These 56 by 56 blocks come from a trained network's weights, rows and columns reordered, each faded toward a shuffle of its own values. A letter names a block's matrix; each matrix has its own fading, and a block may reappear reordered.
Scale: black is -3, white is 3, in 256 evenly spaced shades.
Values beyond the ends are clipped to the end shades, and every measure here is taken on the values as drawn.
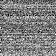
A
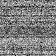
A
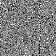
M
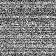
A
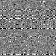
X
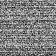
A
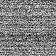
A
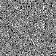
M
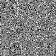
M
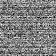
A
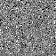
M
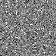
M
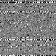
X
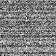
A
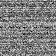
A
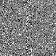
M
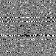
X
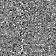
M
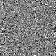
M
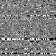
X
